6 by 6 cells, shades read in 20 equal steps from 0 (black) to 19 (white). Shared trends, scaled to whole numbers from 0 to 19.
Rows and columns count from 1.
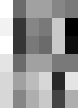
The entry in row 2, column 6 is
0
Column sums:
105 46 70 72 57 49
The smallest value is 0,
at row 2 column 6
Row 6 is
16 10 13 15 5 13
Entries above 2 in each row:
6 5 5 6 6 6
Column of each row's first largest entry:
1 1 1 1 6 1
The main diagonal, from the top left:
19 4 9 12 3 13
